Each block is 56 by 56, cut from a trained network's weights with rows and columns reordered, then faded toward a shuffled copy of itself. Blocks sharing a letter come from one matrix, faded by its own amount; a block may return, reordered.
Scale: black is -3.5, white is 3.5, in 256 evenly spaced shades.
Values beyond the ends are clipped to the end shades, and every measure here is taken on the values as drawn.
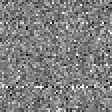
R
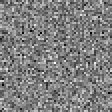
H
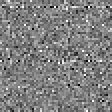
R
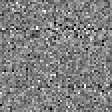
R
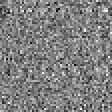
R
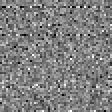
R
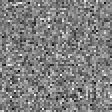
R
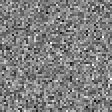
H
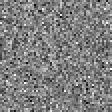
H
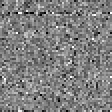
R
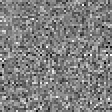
R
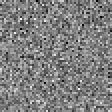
H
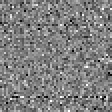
R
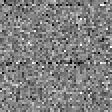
R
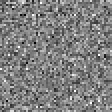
R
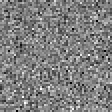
H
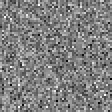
H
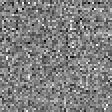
R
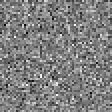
R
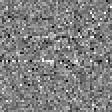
R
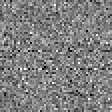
R
